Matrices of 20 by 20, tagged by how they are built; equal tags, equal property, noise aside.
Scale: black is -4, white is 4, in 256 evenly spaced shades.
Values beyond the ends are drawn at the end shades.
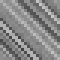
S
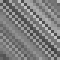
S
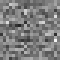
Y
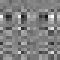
Y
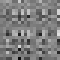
Y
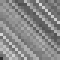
S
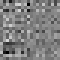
Y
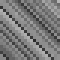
S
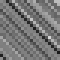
S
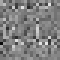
Y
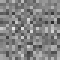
Y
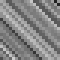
S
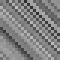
S
